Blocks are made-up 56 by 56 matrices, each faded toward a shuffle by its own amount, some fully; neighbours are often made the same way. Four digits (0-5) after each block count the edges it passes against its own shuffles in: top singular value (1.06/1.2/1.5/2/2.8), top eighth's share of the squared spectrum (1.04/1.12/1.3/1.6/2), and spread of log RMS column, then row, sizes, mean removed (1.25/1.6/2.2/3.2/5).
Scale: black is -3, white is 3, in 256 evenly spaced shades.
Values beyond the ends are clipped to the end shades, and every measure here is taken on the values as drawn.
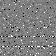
3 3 0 2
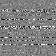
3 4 0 4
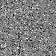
0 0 0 0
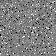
1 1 0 0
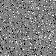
1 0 0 0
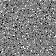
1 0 0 0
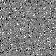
3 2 1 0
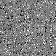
3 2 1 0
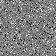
0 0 0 0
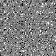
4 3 1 1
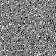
3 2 0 0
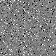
0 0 1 0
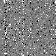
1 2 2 1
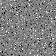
0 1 0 0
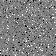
0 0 0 0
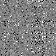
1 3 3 2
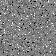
0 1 0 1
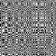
5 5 4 4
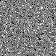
0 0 0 0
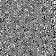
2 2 2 0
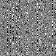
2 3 4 0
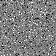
0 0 0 0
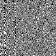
2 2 3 0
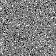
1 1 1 0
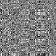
4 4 3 3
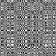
5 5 4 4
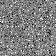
3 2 0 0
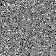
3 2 1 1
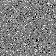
2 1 0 0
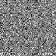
3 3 1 1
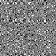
4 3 2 2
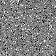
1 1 0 0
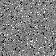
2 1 0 0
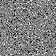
2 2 0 0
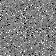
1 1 0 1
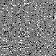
4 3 2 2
